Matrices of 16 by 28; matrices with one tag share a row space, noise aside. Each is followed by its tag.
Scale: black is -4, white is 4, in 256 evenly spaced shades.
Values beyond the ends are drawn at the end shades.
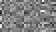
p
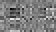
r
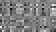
p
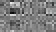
r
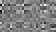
p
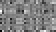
p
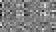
p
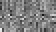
p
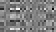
r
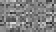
r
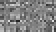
r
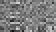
r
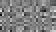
p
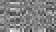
r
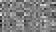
p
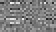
r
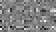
p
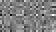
p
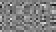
p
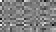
p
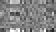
r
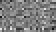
p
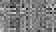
r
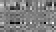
r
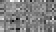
r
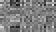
r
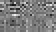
r
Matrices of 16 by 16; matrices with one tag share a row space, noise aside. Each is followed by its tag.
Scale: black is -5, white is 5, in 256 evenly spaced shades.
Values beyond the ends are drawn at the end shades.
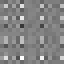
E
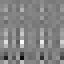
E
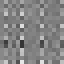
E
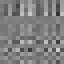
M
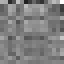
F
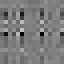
E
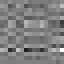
F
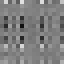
E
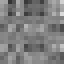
F
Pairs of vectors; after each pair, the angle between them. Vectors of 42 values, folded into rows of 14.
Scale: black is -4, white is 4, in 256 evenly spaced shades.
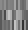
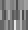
partly aligned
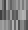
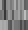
partly aligned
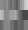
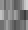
nearly parallel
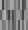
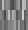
nearly opposite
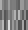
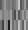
nearly opposite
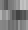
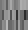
partly aligned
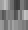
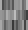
partly opposed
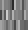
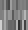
orthogonal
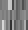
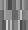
partly opposed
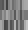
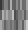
partly aligned
